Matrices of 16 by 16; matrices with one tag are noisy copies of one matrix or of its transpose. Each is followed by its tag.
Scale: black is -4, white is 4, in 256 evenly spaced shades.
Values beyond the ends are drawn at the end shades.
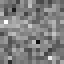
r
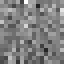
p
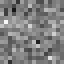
r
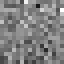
p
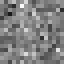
r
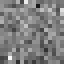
p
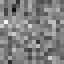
r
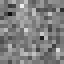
r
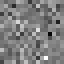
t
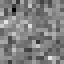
r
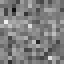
r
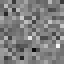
t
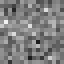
r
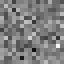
t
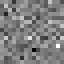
t
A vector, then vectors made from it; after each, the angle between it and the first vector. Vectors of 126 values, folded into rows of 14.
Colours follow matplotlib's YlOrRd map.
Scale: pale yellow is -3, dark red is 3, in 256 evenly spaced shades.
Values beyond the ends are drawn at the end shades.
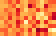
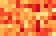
partly aligned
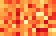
nearly parallel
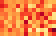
nearly opposite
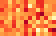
nearly opposite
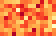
partly opposed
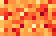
orthogonal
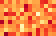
orthogonal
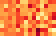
nearly parallel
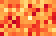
partly aligned
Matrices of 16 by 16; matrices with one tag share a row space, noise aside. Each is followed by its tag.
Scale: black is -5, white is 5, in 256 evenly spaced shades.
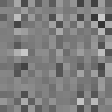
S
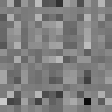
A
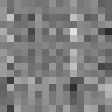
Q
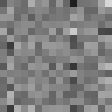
Q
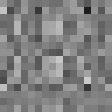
A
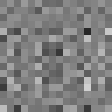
A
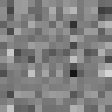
Q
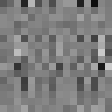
S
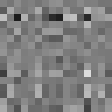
A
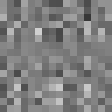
A
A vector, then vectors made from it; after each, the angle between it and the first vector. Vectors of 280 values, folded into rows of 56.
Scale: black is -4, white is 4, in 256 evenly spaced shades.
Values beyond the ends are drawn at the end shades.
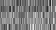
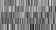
nearly opposite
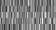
partly aligned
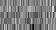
partly opposed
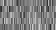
partly aligned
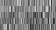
nearly opposite
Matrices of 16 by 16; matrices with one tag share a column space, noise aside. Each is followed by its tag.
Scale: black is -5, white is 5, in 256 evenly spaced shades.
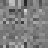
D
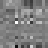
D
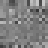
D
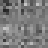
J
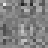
J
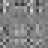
J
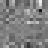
D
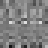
D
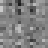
J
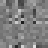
D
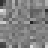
D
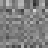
D
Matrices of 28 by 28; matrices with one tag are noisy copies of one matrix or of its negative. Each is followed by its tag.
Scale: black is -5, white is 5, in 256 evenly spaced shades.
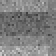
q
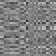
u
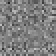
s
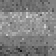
q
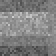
q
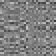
u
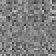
s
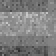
q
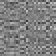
u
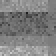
q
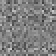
s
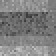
q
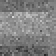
q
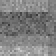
q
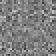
s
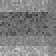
q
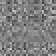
s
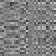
u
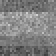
q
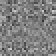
s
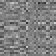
u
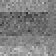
q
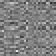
u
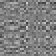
u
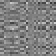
u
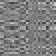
u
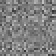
s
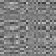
u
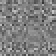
s
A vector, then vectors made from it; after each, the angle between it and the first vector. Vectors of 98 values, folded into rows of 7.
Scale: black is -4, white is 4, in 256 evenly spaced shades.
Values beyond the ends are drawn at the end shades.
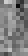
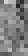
nearly parallel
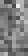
nearly opposite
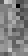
nearly parallel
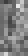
nearly opposite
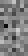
orthogonal
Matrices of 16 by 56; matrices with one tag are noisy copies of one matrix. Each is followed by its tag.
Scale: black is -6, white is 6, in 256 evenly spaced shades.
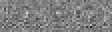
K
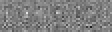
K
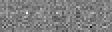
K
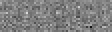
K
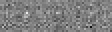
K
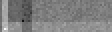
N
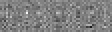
K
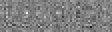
K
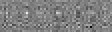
K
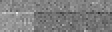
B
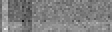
N
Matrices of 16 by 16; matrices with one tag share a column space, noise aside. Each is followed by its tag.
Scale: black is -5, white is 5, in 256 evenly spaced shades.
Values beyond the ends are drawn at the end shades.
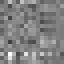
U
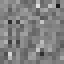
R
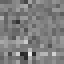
U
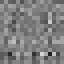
U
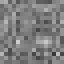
U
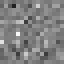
R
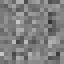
U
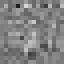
R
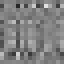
R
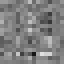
U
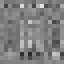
R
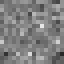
U
